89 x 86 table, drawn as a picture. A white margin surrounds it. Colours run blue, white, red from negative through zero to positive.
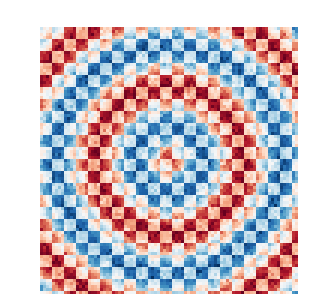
Rings: centred on the centre. Average level on the scale: 50%. Slope: none.
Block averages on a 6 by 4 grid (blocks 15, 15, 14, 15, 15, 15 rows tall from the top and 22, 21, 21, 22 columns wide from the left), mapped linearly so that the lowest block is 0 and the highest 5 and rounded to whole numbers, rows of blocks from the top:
4 0 0 4 | 1 5 5 1 | 2 1 1 2 | 2 1 1 2 | 1 5 5 1 | 4 0 0 4
